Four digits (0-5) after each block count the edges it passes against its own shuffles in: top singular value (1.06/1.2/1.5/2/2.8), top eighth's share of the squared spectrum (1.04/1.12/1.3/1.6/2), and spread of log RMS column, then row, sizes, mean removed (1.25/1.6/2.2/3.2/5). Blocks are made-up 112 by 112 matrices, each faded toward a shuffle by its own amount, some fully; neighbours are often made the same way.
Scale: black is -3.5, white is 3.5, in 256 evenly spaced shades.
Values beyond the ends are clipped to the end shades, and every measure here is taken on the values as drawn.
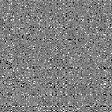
5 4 3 3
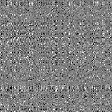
5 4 3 3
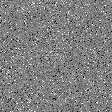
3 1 0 0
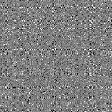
5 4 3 3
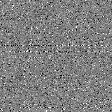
3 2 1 2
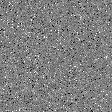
0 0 0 0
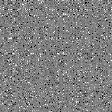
4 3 2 2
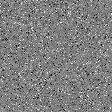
3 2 0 0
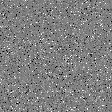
2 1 0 0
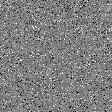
3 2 0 0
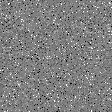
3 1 0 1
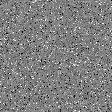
2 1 0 0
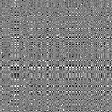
5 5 4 4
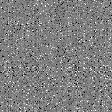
4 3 1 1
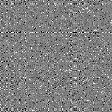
5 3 2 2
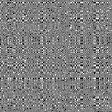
5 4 3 4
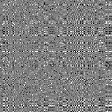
5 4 3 3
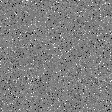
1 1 0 0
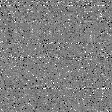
4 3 1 2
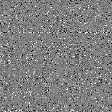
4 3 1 2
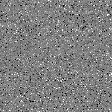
3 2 1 2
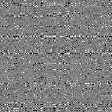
4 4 2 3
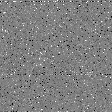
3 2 0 1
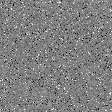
3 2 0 1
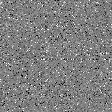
3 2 0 1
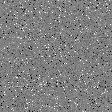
2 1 0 0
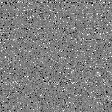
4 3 0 2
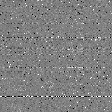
5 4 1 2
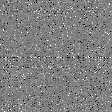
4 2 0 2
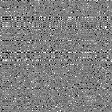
5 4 2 3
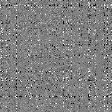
2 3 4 3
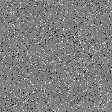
0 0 0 0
